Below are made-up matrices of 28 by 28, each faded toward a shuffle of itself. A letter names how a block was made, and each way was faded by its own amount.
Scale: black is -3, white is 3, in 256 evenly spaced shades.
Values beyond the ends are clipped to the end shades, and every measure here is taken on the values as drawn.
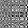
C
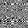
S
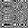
C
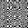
C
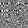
S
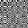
C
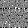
S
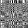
C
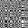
C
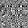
S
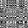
C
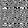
S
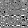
S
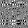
S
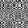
C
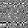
S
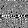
S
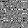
S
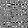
S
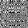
S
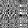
C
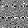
S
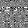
S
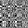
C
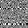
S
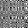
C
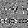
S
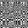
C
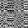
C
